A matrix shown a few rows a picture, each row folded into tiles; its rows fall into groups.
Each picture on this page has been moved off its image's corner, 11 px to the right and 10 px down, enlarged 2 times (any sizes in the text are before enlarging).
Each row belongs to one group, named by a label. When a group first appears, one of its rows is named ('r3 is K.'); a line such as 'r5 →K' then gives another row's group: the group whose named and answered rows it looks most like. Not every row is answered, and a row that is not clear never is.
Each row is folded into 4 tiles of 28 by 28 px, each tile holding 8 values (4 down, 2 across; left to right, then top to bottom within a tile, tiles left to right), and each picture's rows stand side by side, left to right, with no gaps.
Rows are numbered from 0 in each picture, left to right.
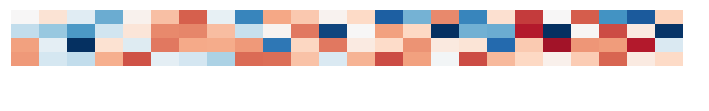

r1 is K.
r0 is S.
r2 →K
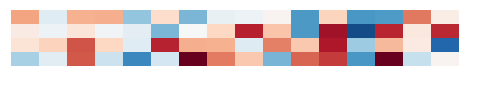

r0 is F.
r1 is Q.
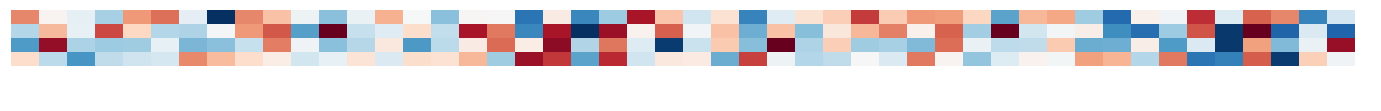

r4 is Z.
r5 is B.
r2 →Q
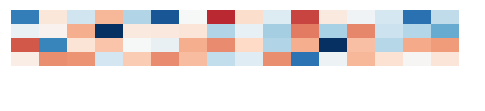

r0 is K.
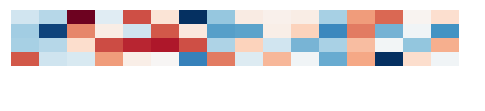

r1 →B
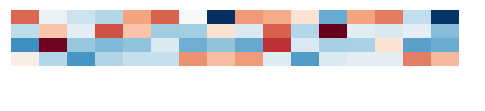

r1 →Z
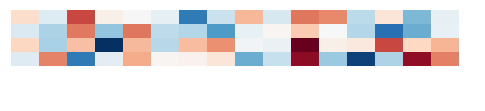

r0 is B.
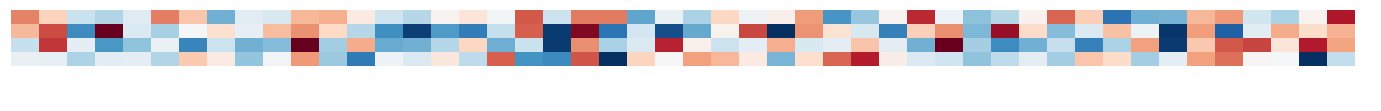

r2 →B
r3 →K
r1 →F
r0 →Z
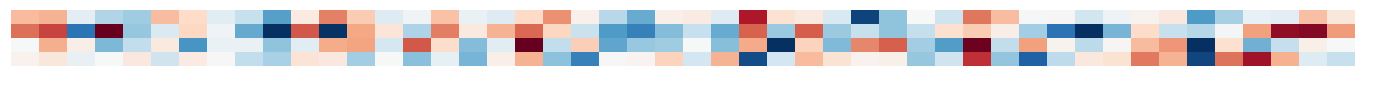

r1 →K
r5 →S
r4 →F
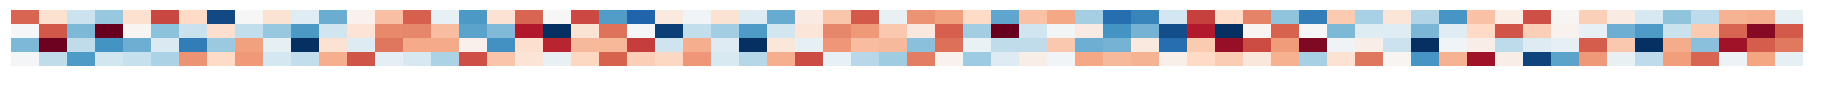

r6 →S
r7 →S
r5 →K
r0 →Z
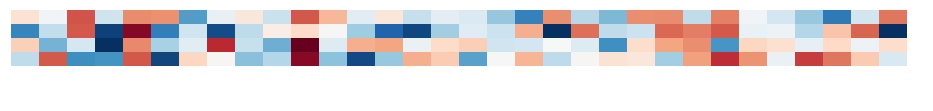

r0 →B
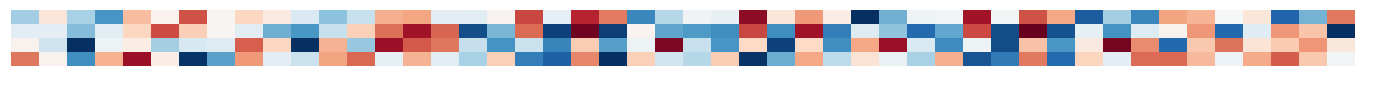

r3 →B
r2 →B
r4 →B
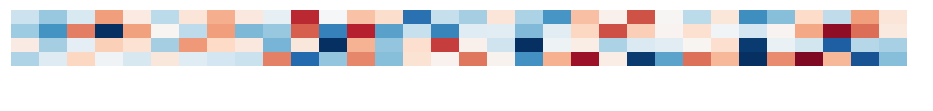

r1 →B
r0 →K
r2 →S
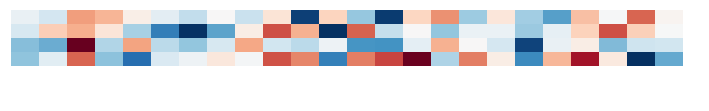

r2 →S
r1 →K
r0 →F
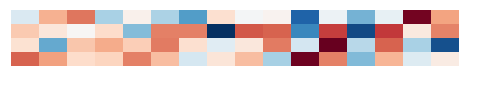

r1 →Q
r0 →K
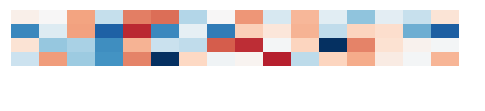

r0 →B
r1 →B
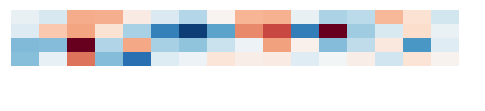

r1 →Z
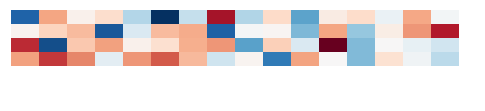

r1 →Q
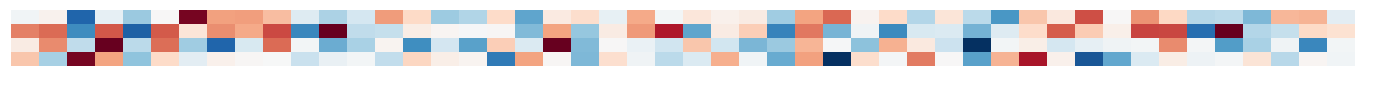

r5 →Z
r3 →B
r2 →Q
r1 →Z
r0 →Q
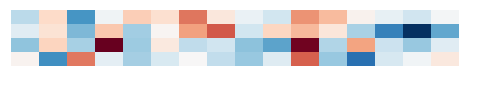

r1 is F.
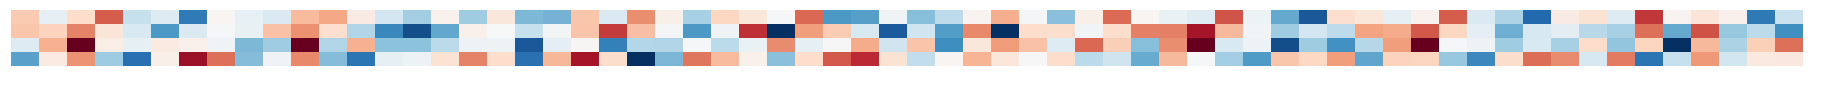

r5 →F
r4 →K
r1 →F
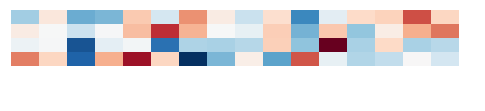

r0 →S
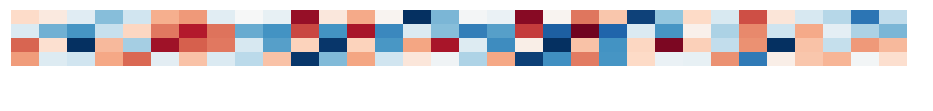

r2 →B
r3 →B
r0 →S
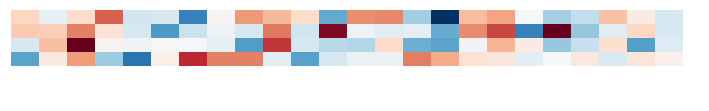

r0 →F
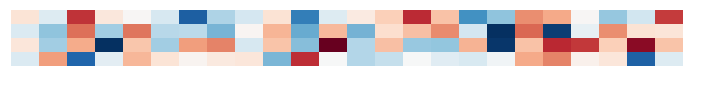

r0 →B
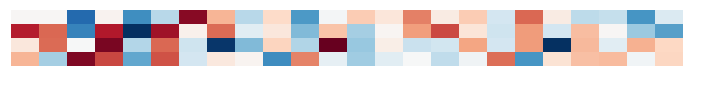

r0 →Q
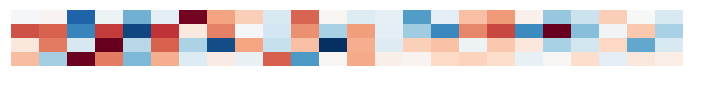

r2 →Z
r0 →Q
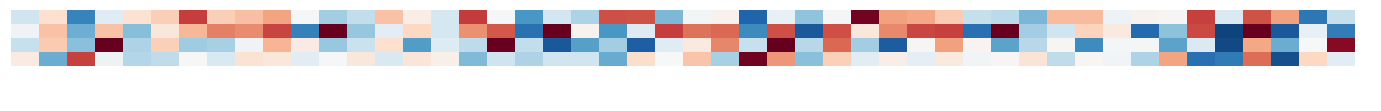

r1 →Z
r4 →Z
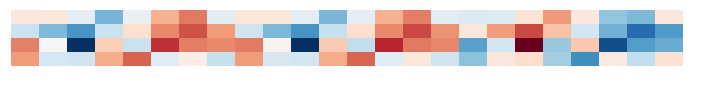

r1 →S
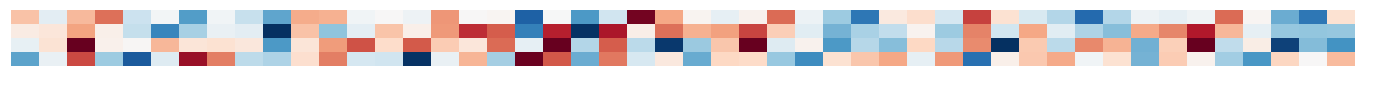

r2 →Q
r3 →F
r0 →F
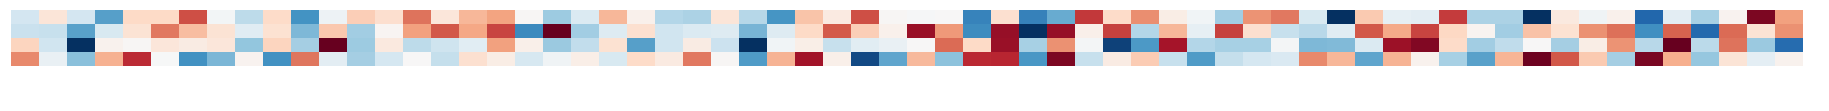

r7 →Q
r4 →Q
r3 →S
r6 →F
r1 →Q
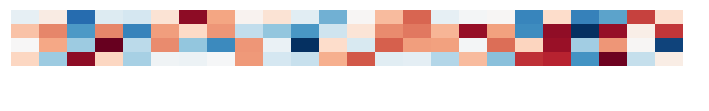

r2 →Q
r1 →S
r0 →Q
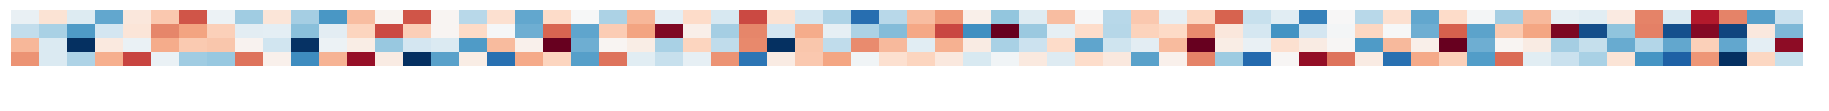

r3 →B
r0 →S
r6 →Q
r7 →B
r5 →F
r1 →S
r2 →Q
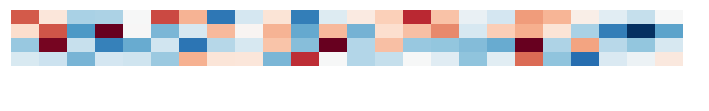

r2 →F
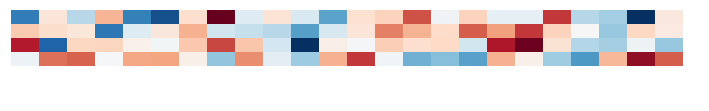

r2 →F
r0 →K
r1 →S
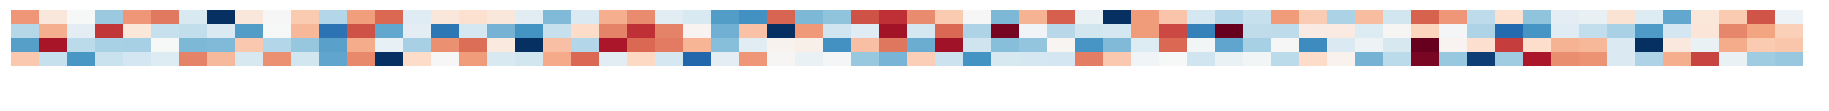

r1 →B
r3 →K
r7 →S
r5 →Z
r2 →S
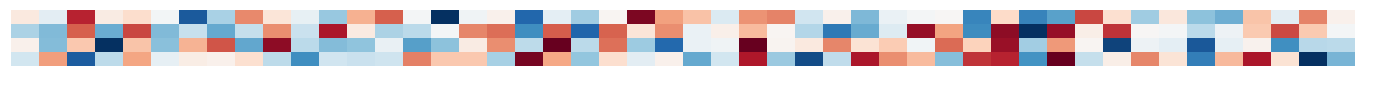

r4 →Q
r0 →B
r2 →Q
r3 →F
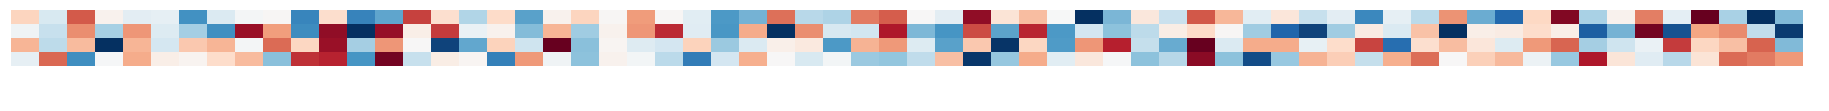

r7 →K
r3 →K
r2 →Q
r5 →F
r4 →B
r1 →Q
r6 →K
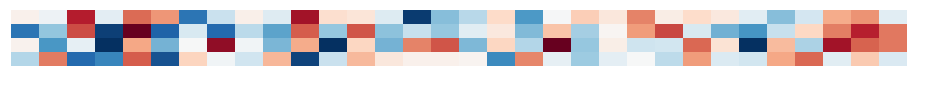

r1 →B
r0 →B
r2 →Q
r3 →S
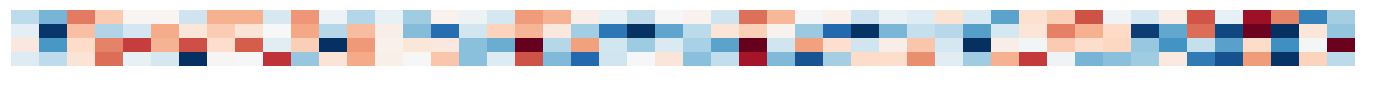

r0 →K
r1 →B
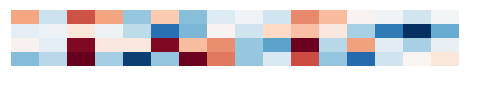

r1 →F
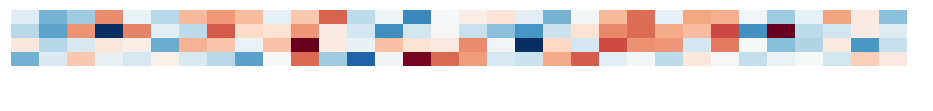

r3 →Z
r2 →S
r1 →F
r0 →K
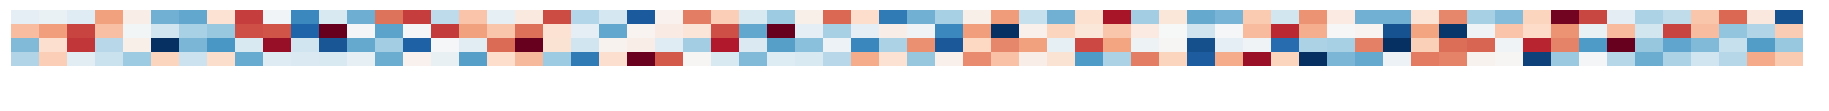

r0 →F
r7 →Z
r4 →K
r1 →Z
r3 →Z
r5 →S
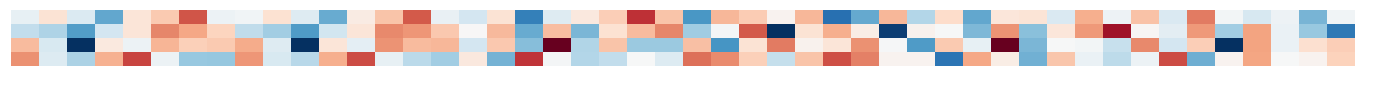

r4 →Q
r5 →B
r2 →Q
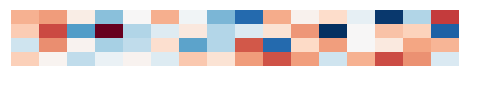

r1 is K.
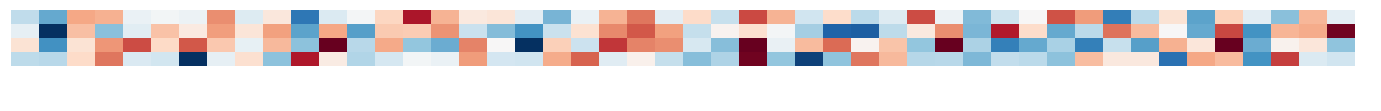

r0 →K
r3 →F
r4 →Z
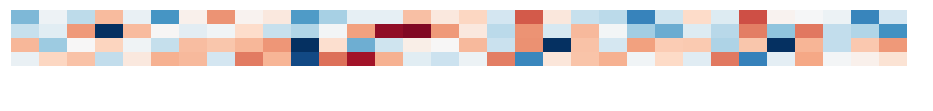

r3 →B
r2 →B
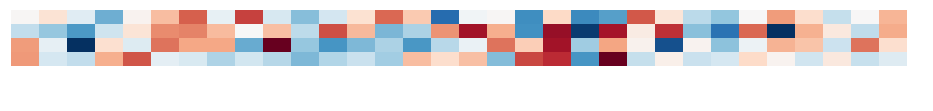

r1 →Z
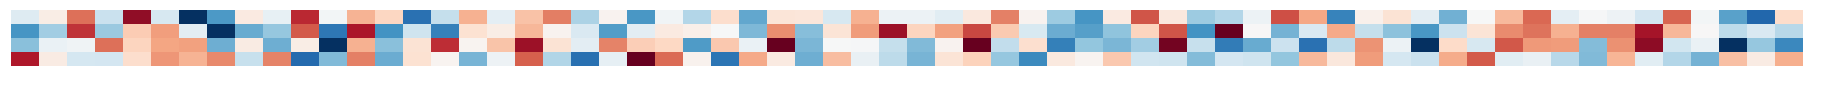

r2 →F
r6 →S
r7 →F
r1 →B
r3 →Q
